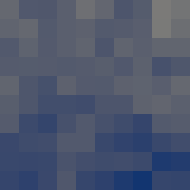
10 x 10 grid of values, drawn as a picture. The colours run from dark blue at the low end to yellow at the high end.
Ninth with the lowest average: bottom right. Odd rows or columns: none. Average level on the scale: 30%. Ninth with the highest average: top right. Slope: up to the top. Calmest part: bottom left.
